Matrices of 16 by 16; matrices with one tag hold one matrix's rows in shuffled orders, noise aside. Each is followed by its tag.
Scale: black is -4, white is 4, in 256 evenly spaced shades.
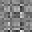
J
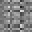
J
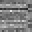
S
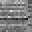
S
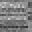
S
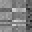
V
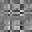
J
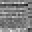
S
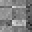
V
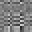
J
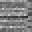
S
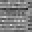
S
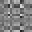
J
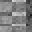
V
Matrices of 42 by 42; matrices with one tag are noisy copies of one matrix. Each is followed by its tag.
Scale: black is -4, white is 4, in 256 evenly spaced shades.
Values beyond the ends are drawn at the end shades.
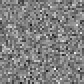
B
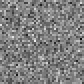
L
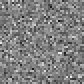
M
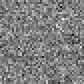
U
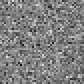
M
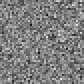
B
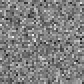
L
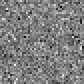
U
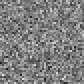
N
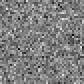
U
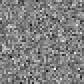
B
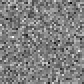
L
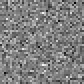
M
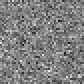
M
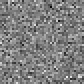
M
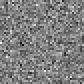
M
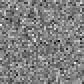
L
